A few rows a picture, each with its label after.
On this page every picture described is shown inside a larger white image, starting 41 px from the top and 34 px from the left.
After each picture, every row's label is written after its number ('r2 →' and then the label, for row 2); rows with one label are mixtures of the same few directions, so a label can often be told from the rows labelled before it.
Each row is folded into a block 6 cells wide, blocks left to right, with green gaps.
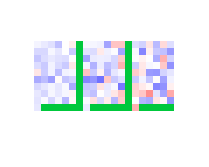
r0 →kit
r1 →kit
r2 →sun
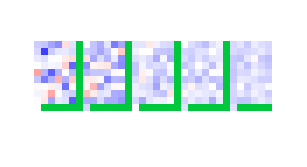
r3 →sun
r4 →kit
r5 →sun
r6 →kit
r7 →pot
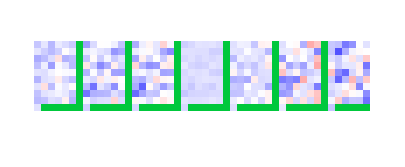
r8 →pot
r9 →kit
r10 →kit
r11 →kit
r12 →kit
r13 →kit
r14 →sun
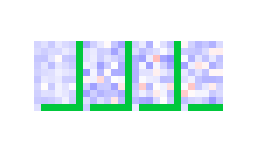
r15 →pot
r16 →kit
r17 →pot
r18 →kit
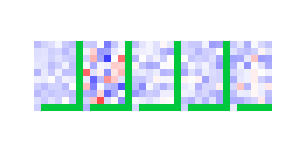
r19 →kit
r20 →pot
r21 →kit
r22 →kit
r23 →pot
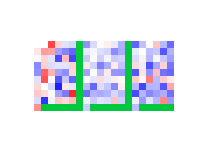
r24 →sun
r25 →kit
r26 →kit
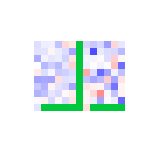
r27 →kit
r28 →sun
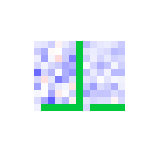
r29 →pot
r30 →kit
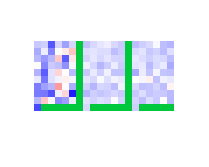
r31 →sun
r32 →kit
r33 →kit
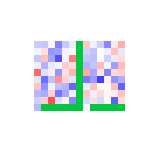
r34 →pot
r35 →kit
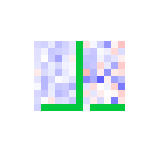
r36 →pot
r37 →kit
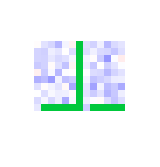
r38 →kit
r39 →pot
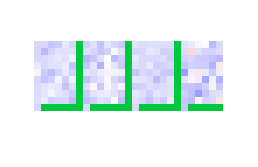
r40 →sun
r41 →pot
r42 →pot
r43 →sun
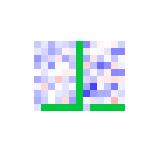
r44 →pot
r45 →kit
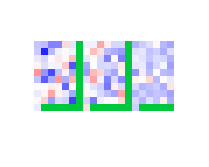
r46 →sun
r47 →sun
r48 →kit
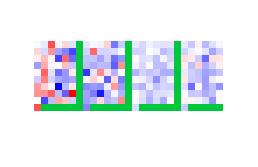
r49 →sun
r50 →sun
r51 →pot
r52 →pot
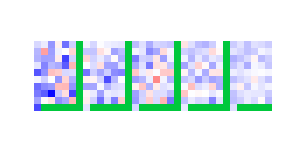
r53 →sun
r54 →pot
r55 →pot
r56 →kit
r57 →pot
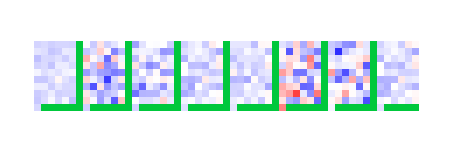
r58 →pot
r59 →pot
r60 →kit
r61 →kit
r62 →kit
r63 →sun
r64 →sun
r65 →kit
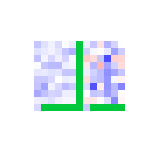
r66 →kit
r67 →pot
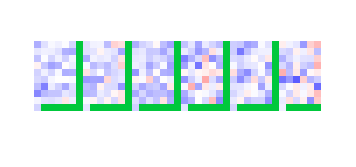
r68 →kit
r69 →kit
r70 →kit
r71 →pot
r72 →sun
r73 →kit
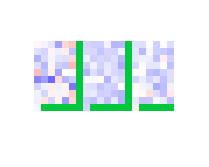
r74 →kit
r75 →kit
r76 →sun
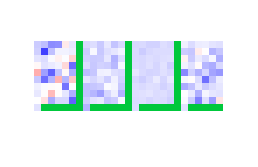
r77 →sun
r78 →sun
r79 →sun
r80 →pot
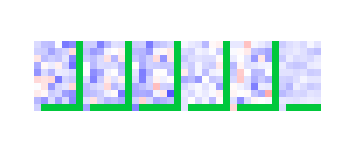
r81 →kit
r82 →sun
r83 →sun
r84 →kit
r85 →sun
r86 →kit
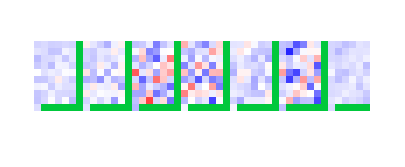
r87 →pot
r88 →kit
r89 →pot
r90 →kit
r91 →sun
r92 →sun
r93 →sun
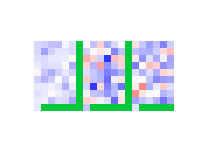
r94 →sun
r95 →pot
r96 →kit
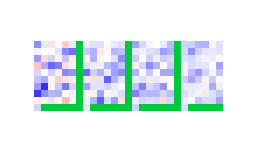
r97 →kit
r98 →pot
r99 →kit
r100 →sun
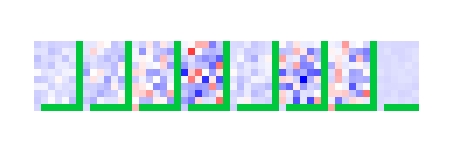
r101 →pot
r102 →sun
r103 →sun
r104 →sun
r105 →pot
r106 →pot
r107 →sun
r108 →pot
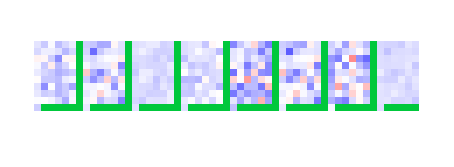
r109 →pot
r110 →sun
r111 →sun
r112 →kit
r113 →kit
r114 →sun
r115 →pot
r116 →sun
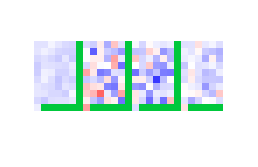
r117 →sun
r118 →sun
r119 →pot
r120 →sun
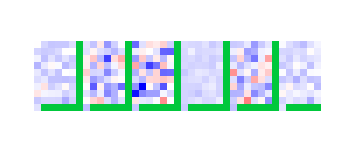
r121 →kit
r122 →pot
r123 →kit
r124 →sun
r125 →pot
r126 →kit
